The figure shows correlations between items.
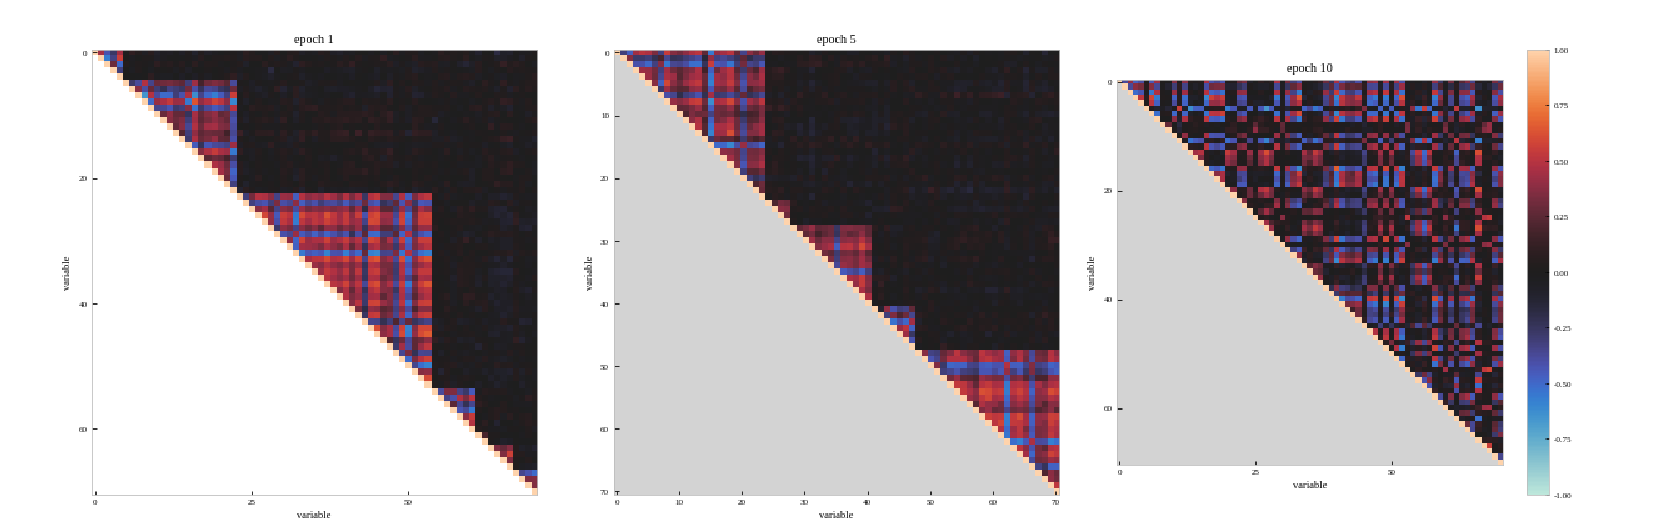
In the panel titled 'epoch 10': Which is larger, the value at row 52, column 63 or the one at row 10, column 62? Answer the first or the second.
the second
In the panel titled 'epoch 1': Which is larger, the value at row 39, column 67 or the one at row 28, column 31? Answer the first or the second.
the second
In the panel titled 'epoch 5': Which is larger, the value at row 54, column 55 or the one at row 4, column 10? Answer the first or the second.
the first
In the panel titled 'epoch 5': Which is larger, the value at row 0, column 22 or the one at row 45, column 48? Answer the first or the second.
the first
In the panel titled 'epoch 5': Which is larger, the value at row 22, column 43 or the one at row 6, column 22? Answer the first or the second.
the second
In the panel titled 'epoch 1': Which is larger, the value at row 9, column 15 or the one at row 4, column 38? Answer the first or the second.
the first
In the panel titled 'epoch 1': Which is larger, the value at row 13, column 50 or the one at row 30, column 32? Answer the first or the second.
the first
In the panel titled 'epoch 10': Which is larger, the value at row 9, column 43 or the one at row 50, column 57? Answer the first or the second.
the second
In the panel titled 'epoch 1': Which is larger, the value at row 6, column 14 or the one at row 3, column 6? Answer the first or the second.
the second
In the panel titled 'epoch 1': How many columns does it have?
71
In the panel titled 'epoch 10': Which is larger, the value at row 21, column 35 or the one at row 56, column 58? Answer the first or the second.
the first
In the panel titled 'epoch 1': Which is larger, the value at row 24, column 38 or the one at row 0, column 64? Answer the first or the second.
the second
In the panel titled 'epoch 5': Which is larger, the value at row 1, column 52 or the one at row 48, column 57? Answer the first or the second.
the second
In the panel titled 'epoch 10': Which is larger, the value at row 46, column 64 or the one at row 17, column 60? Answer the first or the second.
the first
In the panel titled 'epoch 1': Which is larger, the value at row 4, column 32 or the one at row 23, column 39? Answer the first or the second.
the second
